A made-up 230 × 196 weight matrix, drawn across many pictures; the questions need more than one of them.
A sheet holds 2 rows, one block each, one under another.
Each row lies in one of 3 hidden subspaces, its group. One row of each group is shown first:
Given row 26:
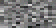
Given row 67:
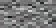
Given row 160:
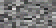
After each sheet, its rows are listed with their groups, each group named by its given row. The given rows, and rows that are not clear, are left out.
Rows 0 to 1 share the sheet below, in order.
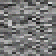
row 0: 67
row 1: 67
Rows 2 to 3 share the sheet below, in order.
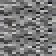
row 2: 67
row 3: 67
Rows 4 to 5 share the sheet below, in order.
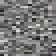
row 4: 26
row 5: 160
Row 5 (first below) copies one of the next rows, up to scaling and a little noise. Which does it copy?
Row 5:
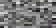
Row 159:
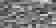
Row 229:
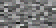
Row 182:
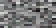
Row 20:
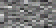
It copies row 182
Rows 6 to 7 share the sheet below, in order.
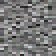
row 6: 26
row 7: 160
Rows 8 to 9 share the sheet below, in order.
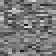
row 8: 160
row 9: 67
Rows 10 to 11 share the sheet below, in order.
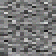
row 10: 67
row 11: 67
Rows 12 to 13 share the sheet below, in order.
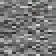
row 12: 26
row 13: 67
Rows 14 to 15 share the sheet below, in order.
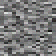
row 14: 67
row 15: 67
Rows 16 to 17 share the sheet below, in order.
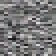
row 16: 67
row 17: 160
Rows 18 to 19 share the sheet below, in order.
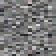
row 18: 26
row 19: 26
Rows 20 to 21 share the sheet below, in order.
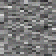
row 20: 160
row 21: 160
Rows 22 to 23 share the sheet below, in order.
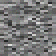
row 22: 67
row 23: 67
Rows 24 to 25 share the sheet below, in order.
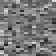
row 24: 160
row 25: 160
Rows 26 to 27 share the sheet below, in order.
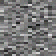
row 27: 26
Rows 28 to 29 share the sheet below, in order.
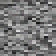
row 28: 67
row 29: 160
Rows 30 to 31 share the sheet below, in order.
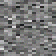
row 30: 160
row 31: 160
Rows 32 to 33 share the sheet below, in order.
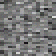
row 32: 160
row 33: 160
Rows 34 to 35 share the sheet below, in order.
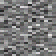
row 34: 26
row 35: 26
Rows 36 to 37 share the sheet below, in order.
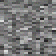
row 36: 160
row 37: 160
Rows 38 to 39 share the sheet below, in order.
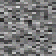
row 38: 160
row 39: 67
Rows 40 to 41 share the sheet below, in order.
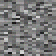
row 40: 160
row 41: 160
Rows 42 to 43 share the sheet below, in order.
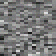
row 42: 160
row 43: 26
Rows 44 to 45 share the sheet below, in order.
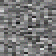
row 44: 26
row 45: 160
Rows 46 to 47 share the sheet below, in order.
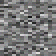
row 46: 160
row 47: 26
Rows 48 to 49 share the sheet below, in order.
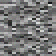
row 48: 67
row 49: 67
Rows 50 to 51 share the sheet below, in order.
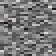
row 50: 26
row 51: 160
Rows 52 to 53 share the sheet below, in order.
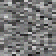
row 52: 160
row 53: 26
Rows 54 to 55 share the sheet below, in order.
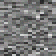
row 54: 160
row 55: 26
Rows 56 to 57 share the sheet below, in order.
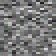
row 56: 67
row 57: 160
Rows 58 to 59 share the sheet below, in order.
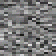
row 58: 67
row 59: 160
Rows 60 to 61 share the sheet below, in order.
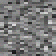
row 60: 160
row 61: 160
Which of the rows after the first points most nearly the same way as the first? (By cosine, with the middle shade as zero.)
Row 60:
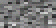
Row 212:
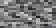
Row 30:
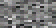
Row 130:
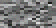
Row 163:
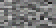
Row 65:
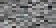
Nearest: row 212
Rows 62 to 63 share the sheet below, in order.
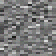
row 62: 26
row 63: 160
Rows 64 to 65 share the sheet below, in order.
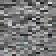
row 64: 67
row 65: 26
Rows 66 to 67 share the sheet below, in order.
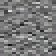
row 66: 160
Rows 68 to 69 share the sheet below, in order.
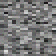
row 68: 67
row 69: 160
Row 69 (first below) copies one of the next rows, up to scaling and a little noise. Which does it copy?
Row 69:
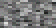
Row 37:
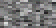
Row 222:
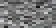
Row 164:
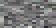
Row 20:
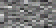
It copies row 37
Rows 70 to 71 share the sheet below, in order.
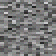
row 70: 67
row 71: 160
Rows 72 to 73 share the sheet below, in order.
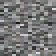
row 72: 160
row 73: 26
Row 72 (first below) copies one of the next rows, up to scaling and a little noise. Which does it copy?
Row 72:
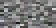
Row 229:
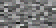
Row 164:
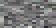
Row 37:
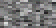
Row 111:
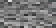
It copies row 229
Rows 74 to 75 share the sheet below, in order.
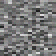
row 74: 160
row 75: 26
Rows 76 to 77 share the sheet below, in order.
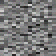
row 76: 26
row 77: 26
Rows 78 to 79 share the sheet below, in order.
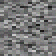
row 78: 26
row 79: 67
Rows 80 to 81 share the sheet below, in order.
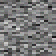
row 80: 26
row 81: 26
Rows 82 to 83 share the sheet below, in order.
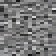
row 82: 26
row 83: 26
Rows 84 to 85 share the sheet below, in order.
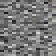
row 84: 67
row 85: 160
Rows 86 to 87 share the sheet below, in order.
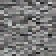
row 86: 67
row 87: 26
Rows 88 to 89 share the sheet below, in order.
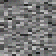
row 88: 160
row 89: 26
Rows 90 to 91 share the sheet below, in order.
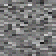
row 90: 160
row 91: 160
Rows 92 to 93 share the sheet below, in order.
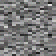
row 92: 67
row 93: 26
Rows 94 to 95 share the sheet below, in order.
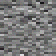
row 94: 67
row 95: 160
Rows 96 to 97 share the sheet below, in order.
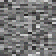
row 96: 160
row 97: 26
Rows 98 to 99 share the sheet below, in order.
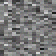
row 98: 160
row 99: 160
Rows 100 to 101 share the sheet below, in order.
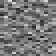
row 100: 160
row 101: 67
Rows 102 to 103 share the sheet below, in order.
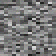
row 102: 67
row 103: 26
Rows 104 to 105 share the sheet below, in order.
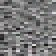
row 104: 160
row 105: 26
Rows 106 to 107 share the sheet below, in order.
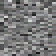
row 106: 160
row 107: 26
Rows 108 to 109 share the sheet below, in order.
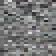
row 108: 160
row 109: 160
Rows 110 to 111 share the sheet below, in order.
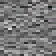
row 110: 26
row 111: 160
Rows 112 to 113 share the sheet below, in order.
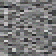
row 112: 160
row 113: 67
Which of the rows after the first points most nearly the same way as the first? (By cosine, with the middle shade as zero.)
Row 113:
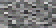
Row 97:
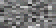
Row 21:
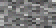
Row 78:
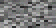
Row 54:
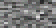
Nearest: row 97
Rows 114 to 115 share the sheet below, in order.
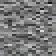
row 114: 67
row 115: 67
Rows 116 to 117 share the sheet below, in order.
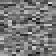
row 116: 67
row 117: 26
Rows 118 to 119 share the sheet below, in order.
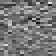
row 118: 67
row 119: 160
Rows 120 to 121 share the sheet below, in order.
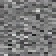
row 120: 160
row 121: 67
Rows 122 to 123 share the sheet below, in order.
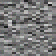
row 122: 67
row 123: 67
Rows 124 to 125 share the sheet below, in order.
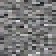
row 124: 160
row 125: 26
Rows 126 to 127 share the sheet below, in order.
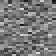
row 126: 160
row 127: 26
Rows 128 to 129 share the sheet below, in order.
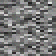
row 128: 67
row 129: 67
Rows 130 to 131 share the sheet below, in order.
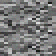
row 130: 67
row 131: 67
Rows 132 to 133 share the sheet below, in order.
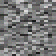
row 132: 160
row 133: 26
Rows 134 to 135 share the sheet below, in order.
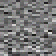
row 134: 67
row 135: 67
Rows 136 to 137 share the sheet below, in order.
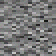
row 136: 26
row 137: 67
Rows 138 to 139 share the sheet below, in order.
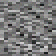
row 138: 160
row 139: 160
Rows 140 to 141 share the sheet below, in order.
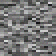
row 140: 67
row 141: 67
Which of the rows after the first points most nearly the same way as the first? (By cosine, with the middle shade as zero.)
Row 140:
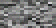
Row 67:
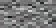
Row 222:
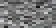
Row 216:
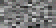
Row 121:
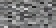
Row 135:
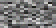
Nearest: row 67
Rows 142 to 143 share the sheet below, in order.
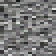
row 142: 26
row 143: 160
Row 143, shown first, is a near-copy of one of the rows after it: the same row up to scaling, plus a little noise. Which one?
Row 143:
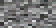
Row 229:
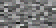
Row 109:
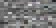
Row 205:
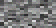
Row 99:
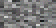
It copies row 205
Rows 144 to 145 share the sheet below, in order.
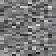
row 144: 26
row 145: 26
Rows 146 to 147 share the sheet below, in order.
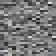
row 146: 67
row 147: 26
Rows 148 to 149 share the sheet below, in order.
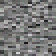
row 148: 26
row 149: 160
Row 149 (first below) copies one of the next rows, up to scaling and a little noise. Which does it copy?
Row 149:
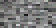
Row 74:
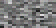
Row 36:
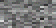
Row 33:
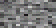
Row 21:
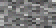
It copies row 33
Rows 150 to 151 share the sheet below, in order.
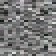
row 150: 160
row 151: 160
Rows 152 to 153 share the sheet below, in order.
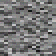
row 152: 67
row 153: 67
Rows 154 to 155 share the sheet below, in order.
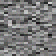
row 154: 67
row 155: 26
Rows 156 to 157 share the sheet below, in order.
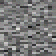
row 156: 26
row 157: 26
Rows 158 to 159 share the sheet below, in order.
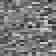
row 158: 160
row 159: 160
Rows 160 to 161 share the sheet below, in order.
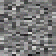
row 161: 26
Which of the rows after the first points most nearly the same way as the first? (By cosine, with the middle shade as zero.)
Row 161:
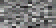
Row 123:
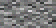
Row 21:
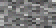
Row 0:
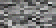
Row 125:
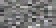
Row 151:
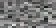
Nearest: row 151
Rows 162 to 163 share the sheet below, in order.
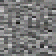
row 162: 26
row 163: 160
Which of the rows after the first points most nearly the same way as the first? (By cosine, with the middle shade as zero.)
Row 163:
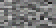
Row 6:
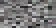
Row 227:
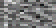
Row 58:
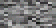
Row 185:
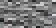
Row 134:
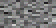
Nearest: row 185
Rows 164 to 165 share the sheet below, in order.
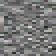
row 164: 160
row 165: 67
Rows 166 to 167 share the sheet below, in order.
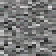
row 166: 26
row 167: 160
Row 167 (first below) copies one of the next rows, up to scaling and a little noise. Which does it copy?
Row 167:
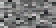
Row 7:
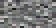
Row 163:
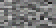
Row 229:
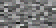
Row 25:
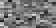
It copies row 25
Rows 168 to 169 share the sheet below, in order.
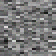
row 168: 160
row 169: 160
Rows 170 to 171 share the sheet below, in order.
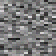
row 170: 160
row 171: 160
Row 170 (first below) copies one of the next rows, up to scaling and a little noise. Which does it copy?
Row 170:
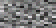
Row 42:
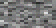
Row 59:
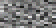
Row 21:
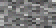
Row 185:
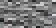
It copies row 59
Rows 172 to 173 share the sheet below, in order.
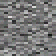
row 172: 67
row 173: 26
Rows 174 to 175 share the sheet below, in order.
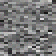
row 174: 160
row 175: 67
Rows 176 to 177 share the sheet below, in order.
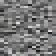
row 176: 26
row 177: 67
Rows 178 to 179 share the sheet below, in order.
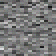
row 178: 26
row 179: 160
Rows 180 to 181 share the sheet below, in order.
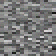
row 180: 160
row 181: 67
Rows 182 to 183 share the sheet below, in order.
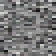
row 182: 160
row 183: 160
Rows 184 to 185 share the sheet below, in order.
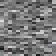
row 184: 160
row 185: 160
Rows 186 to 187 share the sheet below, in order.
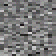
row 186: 160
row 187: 26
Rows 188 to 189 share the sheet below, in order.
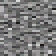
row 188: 26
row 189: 160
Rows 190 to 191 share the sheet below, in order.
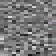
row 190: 67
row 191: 26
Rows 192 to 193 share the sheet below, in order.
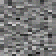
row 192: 160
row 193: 26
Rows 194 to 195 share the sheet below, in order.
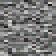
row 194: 67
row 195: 67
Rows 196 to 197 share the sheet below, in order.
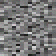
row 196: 26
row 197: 26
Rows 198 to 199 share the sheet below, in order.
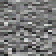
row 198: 160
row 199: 67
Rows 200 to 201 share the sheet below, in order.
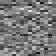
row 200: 67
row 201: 26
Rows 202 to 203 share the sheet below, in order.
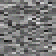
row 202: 67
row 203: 67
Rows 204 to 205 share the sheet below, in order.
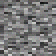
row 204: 67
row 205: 160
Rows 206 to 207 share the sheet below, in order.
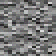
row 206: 67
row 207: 67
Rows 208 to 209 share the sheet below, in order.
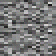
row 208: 67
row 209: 67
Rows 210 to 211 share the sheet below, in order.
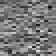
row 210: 26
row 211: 67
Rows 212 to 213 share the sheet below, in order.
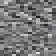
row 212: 160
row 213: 26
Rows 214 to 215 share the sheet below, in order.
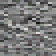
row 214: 67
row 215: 160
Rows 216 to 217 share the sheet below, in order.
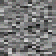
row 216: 26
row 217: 67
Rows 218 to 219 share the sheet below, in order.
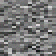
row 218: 26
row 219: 67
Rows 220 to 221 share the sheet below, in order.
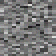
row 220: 26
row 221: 160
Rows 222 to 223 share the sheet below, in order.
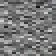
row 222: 160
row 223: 67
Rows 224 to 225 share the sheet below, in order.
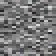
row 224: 26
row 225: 67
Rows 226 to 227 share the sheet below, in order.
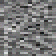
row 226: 26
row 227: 160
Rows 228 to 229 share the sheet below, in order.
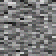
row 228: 160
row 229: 160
